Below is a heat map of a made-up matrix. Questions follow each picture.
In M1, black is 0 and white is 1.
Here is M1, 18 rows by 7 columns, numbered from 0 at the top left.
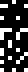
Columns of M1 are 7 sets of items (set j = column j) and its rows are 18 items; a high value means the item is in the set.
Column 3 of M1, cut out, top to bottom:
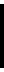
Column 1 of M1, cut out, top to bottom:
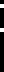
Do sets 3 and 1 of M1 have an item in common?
no
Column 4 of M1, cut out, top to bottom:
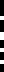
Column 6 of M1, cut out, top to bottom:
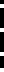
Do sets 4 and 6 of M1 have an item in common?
no
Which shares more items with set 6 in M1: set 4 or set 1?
set 1
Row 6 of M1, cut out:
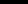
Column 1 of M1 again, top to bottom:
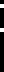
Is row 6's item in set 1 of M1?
no
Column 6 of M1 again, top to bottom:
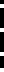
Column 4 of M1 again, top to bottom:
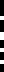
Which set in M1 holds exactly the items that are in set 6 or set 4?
0
